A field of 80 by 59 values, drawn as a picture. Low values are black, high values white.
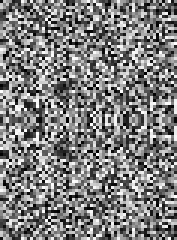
The values spread evenly over their range. The top and bottom halves mirror each other. Fine speckle covers the field. No single row or column stands out from its neighbours. No regular stripes run through it. No overall slope runs across the table.
